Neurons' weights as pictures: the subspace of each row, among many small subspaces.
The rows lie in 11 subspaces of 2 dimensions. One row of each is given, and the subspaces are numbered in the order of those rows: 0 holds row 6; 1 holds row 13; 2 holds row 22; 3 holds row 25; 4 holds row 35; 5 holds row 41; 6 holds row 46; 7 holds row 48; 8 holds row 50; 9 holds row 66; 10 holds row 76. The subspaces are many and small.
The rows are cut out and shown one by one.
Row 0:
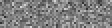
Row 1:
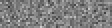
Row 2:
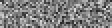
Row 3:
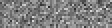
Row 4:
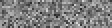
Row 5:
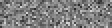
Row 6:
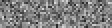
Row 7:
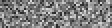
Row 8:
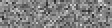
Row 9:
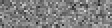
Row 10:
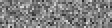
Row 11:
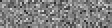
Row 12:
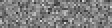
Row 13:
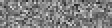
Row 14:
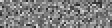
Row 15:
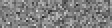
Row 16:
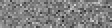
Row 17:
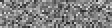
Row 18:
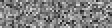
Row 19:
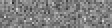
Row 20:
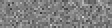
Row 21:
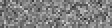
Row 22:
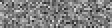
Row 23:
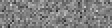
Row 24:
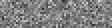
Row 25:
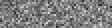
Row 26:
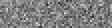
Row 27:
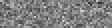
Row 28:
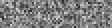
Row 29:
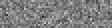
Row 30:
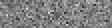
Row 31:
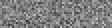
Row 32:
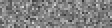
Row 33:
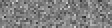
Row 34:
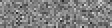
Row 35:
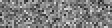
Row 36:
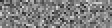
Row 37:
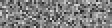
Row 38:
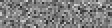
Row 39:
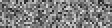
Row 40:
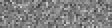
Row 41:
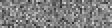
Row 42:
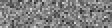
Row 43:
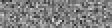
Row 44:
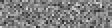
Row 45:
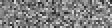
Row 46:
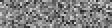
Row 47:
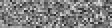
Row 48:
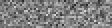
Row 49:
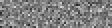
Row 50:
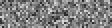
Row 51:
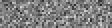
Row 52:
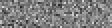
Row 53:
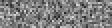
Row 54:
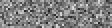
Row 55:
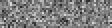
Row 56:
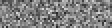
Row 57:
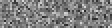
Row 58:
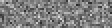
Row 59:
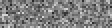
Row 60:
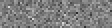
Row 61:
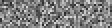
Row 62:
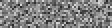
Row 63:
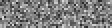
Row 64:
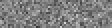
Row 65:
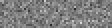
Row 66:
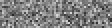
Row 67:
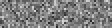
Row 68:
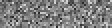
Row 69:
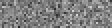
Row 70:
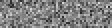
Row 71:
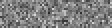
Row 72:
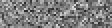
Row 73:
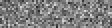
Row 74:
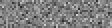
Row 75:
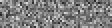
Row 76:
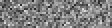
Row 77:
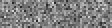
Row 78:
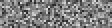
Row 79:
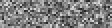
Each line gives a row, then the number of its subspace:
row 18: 6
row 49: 10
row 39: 4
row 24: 0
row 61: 3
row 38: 3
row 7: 10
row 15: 1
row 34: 0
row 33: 0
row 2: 2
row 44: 10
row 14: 10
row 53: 6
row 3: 2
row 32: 9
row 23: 5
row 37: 1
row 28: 6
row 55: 5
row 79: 7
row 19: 4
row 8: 6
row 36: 10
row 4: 9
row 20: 2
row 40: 6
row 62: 3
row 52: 5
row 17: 6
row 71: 8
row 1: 3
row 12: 8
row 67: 8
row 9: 7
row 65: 2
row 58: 0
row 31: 5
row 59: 9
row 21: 10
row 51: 3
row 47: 7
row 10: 9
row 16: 7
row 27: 6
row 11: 4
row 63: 0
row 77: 4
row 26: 3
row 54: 7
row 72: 7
